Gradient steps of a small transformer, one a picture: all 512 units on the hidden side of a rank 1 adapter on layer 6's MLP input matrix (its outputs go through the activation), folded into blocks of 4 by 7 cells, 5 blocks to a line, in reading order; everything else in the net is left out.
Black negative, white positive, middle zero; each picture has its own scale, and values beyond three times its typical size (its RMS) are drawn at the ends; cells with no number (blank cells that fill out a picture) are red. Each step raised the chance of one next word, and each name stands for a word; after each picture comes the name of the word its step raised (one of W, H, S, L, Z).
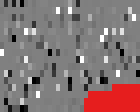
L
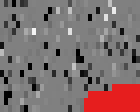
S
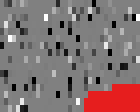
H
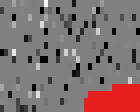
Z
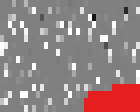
H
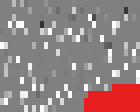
H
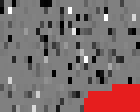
L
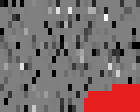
L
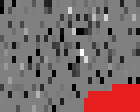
L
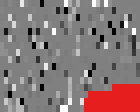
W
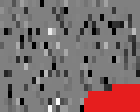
W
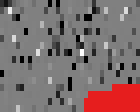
H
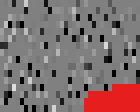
W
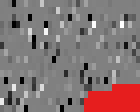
S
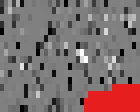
L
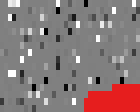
Z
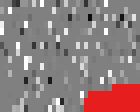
S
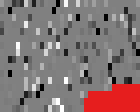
Z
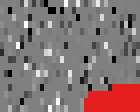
Z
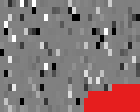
W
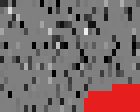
W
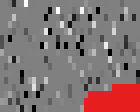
Z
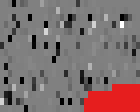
S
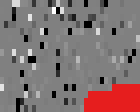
Z
